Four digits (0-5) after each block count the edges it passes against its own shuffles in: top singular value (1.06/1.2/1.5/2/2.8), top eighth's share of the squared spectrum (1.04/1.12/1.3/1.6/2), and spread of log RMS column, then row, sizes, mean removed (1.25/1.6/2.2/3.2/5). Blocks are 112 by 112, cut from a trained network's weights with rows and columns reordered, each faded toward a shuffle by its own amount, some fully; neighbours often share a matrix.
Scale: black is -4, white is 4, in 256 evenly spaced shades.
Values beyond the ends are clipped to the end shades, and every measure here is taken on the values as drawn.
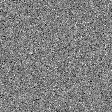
0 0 0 0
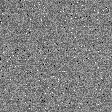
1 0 0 0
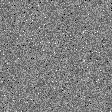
0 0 0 0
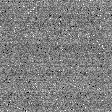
2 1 0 0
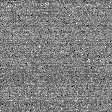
3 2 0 0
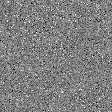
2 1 0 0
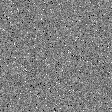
0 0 0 0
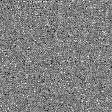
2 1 0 1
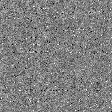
2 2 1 2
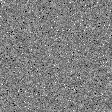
0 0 0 0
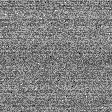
3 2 0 0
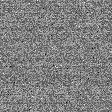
2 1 0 0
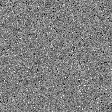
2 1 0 0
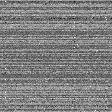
5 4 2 3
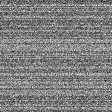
5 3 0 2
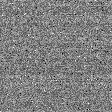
2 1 0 0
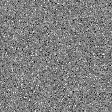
2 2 0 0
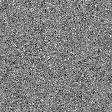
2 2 1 0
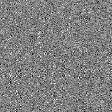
3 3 2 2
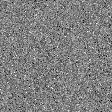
2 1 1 0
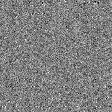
3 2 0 1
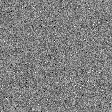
2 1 0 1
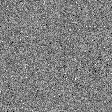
2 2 0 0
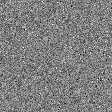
1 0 0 0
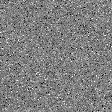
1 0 0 0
